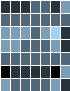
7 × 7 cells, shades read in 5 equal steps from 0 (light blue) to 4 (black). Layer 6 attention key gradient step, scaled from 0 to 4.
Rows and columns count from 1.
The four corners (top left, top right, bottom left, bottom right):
3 1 1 3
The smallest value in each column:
1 1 1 2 1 0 1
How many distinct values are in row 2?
1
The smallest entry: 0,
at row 3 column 6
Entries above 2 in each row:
4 0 1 1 0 6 1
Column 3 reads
3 2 1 2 2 3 2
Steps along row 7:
up same same same down up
